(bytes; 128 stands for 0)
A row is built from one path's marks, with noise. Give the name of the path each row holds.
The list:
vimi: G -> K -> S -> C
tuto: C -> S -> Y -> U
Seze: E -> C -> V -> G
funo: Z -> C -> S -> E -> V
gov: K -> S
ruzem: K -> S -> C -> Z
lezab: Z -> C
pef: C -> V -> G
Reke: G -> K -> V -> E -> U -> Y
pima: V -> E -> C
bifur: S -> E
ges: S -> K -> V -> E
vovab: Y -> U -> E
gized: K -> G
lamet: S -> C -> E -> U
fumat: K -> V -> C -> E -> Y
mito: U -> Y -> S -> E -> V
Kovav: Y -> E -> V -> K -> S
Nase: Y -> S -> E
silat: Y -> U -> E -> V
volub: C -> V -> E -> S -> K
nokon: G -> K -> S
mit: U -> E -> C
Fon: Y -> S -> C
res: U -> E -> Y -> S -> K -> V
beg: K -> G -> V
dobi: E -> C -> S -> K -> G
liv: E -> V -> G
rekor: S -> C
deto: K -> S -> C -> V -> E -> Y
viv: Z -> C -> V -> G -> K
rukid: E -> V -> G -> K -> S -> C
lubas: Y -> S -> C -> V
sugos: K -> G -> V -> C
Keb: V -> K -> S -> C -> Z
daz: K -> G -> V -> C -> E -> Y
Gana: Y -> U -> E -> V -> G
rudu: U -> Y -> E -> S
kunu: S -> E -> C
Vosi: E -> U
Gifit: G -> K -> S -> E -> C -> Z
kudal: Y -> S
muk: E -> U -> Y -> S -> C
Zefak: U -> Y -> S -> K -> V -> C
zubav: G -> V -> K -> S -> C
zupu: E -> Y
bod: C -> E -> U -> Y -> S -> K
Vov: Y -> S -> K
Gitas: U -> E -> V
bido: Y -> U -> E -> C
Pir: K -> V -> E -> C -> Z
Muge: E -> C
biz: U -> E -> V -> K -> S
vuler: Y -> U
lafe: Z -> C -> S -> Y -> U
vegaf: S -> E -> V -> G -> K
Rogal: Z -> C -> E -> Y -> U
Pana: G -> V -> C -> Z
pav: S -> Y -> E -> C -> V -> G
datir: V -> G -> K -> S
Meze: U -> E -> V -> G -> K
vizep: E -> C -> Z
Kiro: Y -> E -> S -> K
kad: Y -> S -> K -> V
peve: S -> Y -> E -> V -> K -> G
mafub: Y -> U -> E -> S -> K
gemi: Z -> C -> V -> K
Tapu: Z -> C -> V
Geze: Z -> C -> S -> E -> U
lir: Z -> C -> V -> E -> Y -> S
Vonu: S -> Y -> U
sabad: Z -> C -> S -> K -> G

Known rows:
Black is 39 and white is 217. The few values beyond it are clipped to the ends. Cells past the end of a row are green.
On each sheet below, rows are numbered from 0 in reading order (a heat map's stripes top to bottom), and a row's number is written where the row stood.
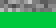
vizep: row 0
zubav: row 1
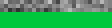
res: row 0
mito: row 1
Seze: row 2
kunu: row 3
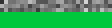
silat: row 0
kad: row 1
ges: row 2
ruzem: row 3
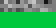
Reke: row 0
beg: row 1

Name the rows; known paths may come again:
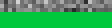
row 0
lafe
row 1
lamet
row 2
res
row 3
silat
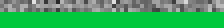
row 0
dobi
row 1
Reke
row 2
Gana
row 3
Seze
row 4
ruzem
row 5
bod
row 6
Geze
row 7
pav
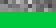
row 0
kunu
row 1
gov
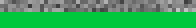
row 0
zubav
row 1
Pir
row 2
ges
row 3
mito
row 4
Kiro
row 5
deto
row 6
viv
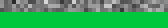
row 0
lubas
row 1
muk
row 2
Fon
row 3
daz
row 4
kad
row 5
Muge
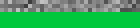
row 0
Tapu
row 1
Rogal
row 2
rukid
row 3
vimi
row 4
biz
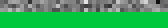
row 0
vizep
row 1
vovab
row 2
vuler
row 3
Keb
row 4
Gitas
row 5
beg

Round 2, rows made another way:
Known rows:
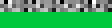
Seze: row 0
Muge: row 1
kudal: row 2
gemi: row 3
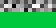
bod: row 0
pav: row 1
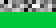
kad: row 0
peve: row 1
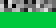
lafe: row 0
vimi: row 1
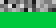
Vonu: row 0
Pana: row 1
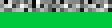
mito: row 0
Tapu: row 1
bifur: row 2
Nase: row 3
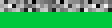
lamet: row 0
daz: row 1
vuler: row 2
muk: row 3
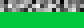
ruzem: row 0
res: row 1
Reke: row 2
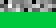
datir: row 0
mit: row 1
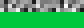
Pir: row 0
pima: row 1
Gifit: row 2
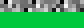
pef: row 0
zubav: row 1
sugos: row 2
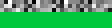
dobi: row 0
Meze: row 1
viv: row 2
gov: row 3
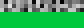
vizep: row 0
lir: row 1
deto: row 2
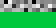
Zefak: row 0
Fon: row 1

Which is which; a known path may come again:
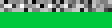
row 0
mafub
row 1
rudu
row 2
res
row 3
Pana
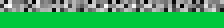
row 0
vegaf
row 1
Meze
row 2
vizep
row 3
Kiro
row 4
bido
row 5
Vosi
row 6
Rogal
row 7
gized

